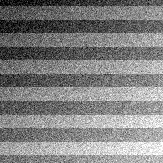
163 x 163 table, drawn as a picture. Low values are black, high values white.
Slope: up to the bottom right. Ninth with the highest average: bottom right. Stripes: horizontal, repeating 6 times. Ninth with the lowest average: top left. Average level on the scale: 50%.
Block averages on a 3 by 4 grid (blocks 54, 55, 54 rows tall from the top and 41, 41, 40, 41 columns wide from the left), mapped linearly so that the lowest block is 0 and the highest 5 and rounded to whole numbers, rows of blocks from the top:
0122 | 1234 | 3345
